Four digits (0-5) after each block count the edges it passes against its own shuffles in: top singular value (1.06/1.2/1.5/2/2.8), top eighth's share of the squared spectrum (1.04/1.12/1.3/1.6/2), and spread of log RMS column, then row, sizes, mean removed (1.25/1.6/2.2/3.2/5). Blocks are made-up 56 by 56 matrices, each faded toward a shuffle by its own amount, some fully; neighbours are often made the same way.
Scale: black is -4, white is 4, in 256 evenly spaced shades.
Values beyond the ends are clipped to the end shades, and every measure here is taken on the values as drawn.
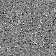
0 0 0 1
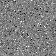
0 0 0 0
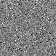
0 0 0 0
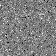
0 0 0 0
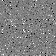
2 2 0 1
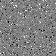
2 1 0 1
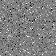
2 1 0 0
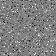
2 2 0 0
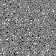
1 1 0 0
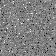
0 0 0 0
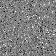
0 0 0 0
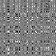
5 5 3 3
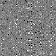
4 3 2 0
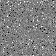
2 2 1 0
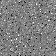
1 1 0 0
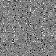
3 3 2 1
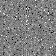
2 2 1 0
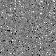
2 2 1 0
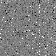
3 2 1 0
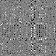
4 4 3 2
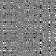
4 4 3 2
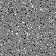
2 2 0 0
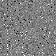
3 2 1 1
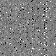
3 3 2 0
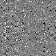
3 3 2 1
